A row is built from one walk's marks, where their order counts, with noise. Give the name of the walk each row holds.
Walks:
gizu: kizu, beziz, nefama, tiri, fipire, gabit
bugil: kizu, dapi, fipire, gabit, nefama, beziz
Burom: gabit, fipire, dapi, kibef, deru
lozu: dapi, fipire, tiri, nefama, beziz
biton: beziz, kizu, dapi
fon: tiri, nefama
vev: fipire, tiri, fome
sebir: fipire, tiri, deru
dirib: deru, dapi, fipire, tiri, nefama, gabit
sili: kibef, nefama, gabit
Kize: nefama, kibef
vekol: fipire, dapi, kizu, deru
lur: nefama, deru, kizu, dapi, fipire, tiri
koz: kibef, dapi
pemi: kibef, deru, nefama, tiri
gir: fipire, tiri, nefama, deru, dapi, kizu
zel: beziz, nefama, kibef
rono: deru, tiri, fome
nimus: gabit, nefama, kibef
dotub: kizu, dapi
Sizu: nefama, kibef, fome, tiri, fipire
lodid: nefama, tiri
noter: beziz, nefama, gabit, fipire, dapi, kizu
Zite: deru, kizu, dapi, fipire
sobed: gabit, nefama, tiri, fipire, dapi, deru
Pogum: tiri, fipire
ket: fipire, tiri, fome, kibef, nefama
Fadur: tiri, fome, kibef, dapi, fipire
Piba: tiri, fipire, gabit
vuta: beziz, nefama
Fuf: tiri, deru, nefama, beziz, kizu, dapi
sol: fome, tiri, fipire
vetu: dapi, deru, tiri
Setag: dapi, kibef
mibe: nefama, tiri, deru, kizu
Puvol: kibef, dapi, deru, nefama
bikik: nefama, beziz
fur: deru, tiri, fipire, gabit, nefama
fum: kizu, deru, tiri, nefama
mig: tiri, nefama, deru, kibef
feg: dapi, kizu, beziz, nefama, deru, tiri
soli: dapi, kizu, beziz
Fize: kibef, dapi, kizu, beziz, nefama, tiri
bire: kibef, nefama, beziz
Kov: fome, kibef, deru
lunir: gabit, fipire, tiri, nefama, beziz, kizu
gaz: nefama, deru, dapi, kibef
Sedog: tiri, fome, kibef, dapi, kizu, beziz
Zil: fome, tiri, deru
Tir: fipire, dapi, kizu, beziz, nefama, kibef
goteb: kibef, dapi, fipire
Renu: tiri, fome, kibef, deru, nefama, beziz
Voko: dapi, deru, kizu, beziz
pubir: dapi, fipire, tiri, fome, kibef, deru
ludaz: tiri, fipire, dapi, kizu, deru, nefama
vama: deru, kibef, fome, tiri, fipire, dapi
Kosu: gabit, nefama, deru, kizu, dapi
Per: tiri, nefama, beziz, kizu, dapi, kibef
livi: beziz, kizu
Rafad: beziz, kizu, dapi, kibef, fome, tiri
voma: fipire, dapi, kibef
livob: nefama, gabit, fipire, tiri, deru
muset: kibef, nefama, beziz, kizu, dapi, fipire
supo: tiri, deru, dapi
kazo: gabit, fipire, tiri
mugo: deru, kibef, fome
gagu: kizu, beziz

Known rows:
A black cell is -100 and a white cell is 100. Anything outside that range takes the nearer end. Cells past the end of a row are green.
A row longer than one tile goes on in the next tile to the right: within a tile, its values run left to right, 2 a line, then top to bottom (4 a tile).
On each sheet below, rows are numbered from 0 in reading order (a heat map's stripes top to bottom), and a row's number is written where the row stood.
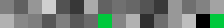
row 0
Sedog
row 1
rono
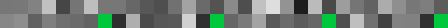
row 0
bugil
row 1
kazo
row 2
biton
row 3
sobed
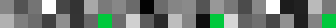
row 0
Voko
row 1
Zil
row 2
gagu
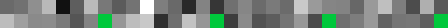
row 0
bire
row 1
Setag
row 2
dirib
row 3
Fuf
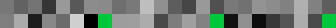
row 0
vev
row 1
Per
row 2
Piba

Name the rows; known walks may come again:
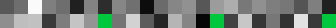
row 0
Setag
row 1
Zil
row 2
Pogum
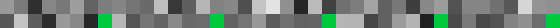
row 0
livob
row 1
lunir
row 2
biton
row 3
mugo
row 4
sili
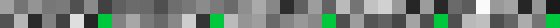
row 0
sol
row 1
Rafad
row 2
Tir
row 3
Zite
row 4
koz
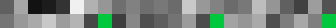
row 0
fon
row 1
dirib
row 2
Per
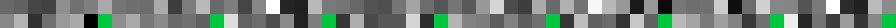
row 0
rono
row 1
lozu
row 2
gagu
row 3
kazo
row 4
Sedog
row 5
goteb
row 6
bikik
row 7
livi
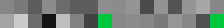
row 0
Kov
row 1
ludaz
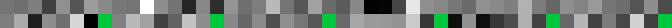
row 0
vev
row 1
voma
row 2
gir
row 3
lodid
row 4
Piba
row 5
Sizu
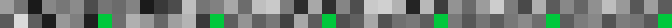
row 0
sebir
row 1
pemi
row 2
muset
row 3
dotub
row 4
noter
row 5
Kosu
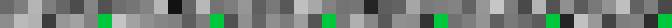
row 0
gaz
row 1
bire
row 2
fur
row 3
feg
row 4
Fuf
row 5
supo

